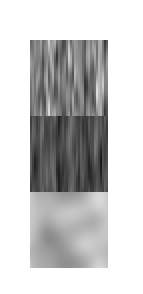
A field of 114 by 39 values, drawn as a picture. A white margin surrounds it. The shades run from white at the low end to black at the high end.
It is made of 3 by 1 panels. Panel 1,1: middling, streaked downward, strong in contrast. Panel 2,1: high, streaked downward. Panel 3,1: low, smooth.
